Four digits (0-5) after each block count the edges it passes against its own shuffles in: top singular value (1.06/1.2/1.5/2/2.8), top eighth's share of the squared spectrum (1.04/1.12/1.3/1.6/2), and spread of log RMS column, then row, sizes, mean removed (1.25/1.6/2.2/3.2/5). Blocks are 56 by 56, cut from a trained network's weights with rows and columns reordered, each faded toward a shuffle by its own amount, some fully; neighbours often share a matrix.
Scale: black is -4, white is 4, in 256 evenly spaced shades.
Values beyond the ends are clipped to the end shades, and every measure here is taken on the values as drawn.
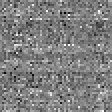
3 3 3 1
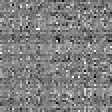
3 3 3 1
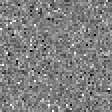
0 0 0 0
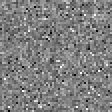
1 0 0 0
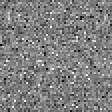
1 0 0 0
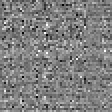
2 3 3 1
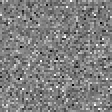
0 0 0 0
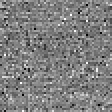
2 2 1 0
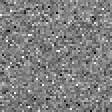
0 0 0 0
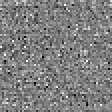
1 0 0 0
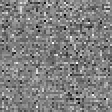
2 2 2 1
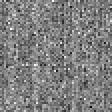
2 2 0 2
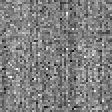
3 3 0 2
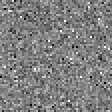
0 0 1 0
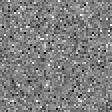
0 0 0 0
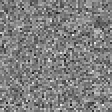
2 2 0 1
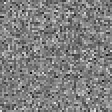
2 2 0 0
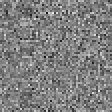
3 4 1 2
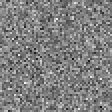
0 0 0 0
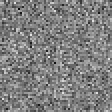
0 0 0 0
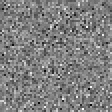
0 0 0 0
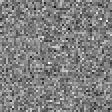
2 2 0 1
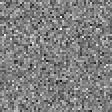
2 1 0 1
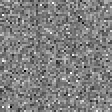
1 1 0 0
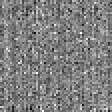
3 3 0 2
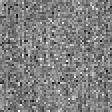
2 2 0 1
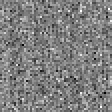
2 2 0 1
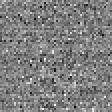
2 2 2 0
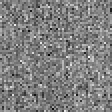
2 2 0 1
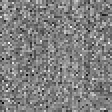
2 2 0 0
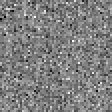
0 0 0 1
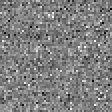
1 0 0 0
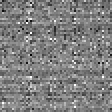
3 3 3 1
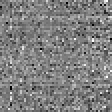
2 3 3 0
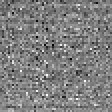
2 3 3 1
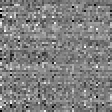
3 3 3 1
